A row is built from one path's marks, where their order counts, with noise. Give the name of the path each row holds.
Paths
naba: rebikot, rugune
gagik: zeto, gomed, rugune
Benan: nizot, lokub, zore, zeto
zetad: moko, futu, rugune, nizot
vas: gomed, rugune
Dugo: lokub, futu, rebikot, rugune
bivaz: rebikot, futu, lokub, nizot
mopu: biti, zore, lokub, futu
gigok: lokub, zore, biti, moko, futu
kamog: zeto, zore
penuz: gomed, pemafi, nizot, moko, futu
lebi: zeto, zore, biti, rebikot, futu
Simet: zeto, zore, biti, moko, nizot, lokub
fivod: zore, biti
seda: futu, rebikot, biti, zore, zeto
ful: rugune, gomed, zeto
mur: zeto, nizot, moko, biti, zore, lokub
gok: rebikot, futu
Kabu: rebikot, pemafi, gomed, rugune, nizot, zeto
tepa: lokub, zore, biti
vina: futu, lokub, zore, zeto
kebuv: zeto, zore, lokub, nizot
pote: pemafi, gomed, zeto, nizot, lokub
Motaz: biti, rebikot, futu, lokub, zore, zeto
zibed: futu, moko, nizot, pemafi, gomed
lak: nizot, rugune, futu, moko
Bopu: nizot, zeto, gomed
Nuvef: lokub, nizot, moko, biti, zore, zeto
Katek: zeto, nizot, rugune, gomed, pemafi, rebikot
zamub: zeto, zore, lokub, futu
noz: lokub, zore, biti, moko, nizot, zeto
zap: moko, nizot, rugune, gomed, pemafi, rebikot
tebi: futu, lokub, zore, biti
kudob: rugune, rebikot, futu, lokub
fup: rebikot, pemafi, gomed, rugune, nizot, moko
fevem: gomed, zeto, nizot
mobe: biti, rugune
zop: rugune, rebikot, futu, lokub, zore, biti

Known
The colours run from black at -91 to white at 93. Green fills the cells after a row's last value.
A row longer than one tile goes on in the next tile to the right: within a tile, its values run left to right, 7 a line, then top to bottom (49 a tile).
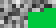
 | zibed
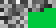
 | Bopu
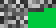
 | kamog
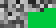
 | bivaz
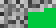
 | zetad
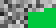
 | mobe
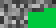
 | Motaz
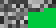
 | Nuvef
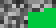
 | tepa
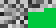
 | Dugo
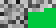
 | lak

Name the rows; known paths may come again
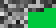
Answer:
kebuv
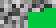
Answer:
zibed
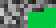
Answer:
zamub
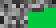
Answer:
Motaz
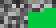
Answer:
tepa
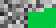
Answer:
mobe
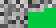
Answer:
zetad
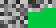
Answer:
kudob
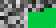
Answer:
pote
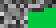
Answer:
vina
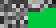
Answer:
Nuvef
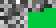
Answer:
Bopu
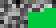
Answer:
tebi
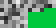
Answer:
Kabu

